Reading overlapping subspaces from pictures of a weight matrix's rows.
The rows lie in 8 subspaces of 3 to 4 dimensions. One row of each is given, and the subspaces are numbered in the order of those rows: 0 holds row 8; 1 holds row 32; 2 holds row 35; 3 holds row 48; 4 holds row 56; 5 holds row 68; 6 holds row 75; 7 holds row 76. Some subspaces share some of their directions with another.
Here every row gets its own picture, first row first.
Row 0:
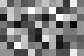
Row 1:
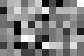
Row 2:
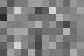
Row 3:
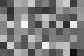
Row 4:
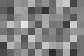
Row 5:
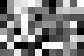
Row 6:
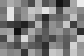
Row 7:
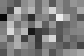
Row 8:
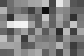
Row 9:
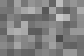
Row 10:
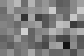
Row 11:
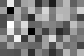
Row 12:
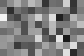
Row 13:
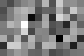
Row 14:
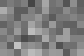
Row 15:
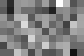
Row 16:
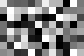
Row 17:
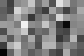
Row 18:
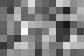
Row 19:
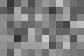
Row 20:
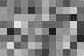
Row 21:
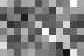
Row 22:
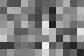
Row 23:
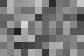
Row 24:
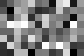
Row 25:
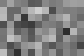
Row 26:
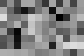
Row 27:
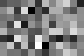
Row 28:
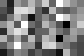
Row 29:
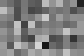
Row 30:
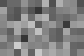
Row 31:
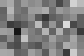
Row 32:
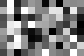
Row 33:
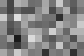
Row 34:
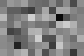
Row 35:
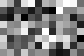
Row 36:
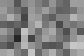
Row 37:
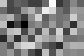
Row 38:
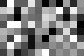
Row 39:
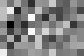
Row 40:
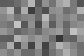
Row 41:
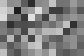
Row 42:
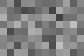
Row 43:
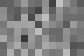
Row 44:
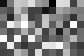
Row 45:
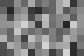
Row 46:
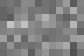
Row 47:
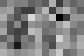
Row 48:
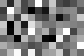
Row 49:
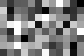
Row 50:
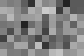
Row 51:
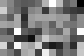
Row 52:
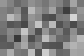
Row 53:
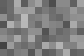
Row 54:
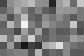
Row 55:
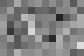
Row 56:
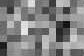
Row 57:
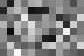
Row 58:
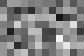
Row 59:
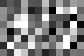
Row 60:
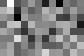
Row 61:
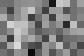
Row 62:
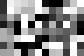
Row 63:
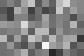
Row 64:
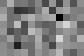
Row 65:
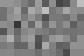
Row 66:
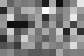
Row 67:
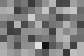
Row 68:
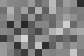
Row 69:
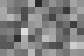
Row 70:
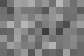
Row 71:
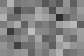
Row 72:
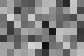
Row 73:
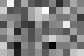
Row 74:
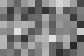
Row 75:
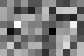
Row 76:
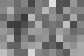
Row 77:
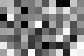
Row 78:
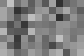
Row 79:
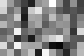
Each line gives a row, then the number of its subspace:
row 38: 1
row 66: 0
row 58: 6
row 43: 5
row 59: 6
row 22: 6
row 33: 1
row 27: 5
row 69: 4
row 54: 0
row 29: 5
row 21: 2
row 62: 0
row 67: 6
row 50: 2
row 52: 4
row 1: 5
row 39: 3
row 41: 3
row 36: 4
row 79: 5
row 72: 6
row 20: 6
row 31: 2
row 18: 4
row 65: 5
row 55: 3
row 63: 2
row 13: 6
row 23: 0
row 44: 0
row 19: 1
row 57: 3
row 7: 3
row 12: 6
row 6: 2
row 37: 0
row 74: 2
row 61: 7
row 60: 1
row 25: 3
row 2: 3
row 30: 5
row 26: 4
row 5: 0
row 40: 5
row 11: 3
